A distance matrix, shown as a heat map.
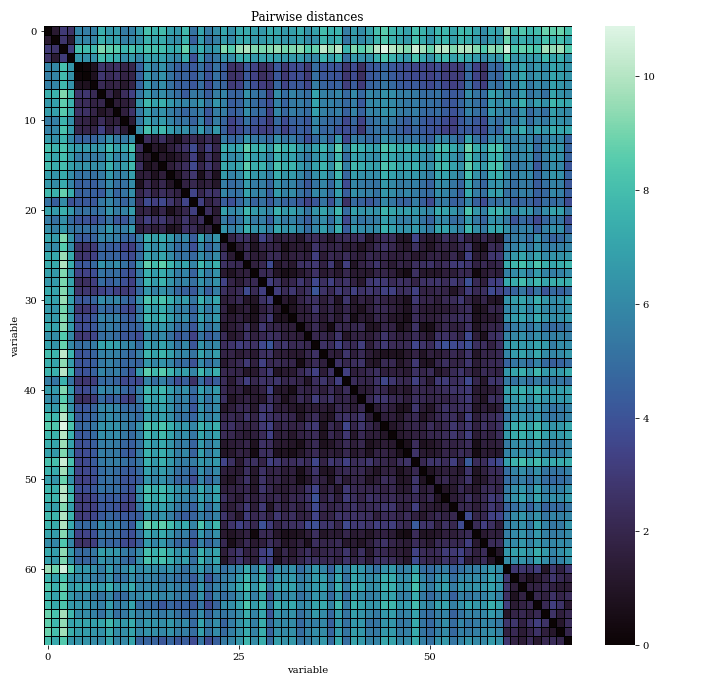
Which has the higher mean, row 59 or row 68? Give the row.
68
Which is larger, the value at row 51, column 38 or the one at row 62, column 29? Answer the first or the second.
the second
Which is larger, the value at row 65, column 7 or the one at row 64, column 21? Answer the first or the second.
the first
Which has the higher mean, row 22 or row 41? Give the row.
22
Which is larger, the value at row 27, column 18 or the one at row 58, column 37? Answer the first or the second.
the first
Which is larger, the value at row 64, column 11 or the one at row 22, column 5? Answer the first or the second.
the first
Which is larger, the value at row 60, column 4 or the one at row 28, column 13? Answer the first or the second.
the second
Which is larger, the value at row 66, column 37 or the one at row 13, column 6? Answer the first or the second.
the second
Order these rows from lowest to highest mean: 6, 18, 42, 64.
42, 6, 18, 64
